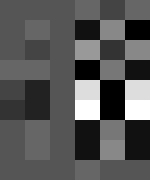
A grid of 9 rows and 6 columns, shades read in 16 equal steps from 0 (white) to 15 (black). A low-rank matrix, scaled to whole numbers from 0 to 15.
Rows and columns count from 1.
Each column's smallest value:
9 9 10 0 7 0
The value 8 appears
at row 4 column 5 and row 7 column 5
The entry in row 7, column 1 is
10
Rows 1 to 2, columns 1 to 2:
10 10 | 10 9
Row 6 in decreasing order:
15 13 12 10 0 0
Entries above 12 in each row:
0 2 0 2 2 2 2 2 0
